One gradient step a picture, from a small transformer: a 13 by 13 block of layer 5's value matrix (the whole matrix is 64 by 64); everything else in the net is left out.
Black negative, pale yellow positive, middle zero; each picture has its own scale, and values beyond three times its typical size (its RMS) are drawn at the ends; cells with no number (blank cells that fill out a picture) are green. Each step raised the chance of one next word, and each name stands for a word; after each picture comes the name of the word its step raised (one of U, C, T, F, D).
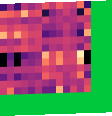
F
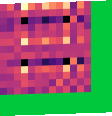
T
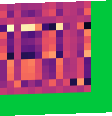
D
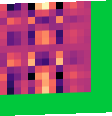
T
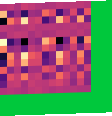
F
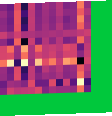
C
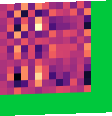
D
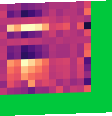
D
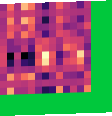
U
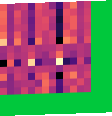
C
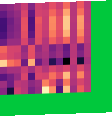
C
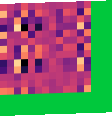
D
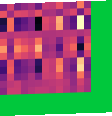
D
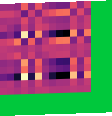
F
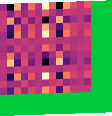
T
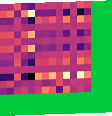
F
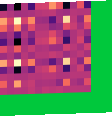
T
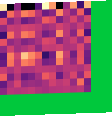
U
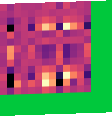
D
